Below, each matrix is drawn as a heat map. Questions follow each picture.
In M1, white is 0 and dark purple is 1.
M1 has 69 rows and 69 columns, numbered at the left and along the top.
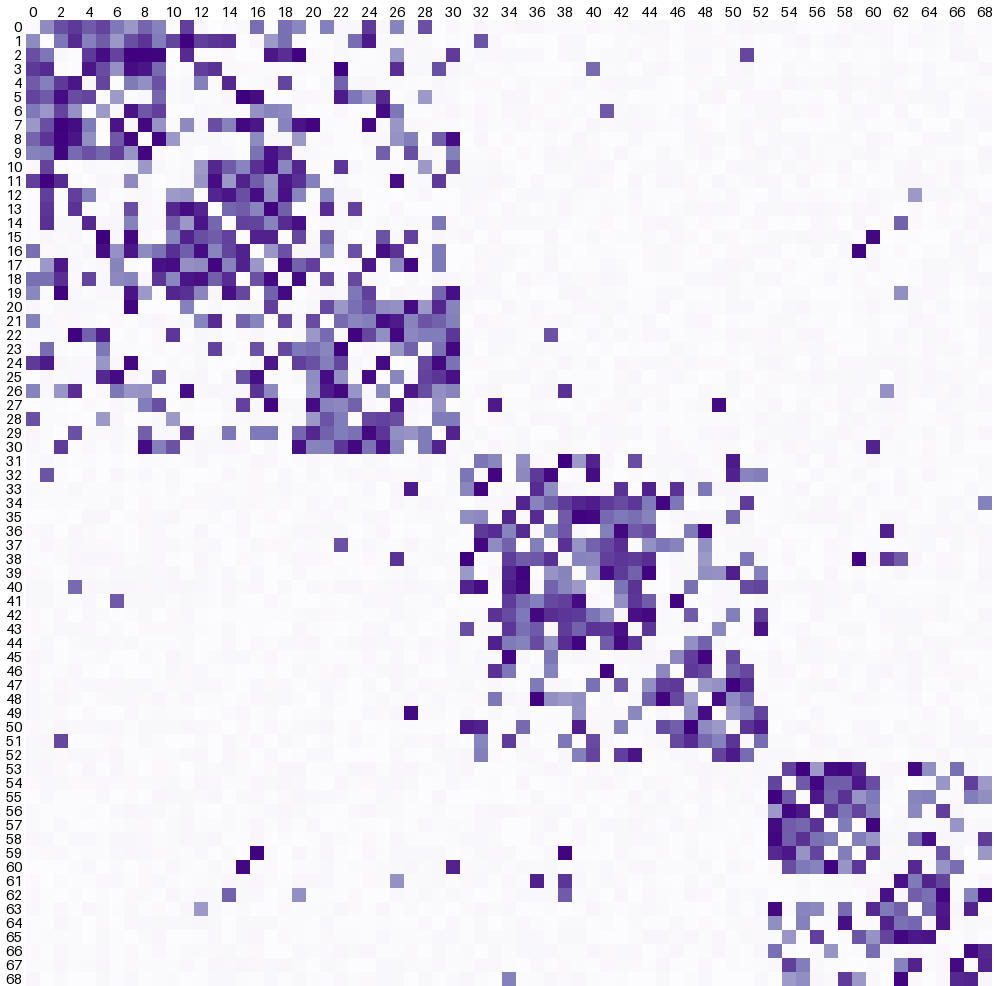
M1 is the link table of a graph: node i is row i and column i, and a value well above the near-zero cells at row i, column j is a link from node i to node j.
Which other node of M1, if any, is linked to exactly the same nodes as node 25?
none
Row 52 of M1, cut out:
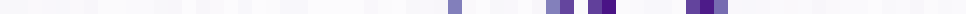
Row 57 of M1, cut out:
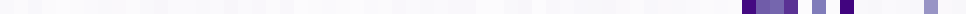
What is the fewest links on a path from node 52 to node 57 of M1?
5
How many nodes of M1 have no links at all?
0
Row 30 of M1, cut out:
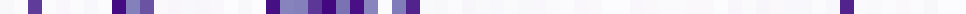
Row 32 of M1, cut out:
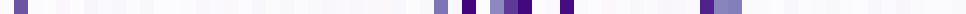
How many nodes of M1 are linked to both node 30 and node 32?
0
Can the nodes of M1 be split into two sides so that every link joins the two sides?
no
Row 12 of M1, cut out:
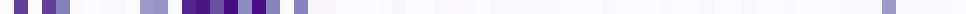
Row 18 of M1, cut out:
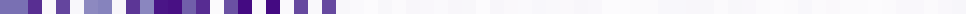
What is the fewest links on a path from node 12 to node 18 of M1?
1
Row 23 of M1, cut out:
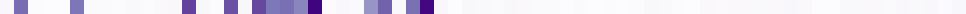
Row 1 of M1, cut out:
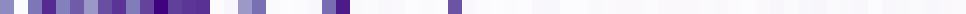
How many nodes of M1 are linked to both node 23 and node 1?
3
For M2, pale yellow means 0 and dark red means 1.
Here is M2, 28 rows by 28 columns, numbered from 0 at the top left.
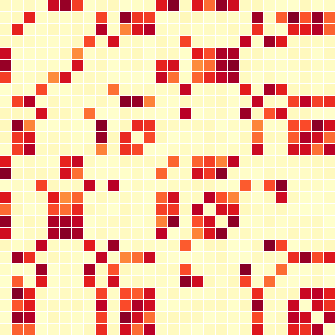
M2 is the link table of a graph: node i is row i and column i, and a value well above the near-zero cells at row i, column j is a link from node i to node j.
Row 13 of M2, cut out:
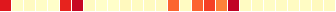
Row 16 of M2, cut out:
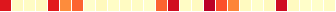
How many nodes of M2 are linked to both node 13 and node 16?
7
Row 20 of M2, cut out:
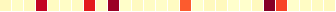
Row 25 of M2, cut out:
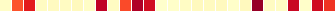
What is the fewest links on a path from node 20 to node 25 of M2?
3
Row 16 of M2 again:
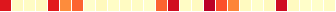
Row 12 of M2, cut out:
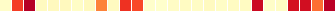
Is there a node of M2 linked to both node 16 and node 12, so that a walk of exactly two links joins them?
no
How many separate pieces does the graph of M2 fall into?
1
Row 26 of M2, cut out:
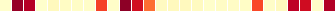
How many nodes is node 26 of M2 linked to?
10
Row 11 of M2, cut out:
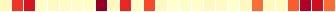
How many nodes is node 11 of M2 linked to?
10
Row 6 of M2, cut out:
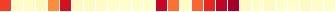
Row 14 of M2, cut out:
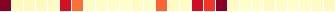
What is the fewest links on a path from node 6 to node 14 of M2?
1
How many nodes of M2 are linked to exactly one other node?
0
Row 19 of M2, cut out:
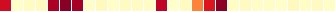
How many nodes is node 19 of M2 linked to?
8
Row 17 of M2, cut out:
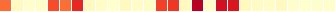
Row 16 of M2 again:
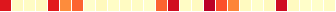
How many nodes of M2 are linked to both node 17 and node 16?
8
